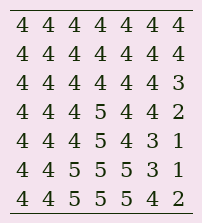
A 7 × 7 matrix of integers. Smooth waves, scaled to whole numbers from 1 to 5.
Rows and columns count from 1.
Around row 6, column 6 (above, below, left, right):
3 4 5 1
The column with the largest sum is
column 4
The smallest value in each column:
4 4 4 4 4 3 1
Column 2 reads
4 4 4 4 4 4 4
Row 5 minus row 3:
0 0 0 1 0 -1 -2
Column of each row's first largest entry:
1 1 1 4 4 3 3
